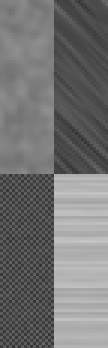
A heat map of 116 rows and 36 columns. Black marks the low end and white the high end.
It is made of 2 by 2 panels. Panel 1,1: middling, blotchy, faint in contrast. Panel 1,2: low, slanting down to the right, faint in contrast. Panel 2,1: low, checkered. Panel 2,2: high, streaked across, faint in contrast.
